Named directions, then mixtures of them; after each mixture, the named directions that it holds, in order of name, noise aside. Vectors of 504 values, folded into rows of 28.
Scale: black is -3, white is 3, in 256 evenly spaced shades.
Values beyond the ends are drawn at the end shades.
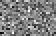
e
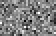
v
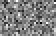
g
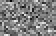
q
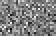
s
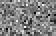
q, s, v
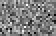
s, v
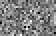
v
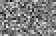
g, q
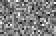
e, g, v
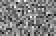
e, g, s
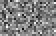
g, q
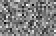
g, q, s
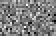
s, v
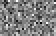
g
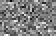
q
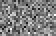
s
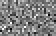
s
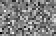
e, s, v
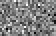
s, v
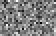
g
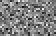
e, q, s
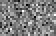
g, s, v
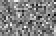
g, s, v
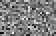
e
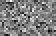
q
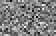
q, s
